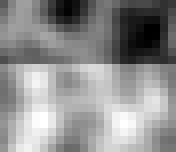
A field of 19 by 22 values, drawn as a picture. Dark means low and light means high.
A horizontal seam about 40% of the way down splits the table, and the bottom part is higher. The texture is blotchy. The top right is the ninth with the lowest average. There are no lone odd cells.
